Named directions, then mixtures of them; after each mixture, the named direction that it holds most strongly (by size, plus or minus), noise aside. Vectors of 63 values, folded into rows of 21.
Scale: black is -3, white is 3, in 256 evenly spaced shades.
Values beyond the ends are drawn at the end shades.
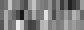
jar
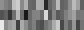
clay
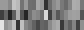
clay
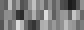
jar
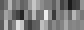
jar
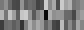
clay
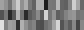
clay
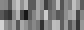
clay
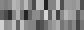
clay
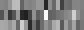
clay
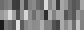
clay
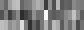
clay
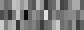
clay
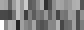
clay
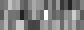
jar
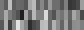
jar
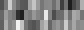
jar
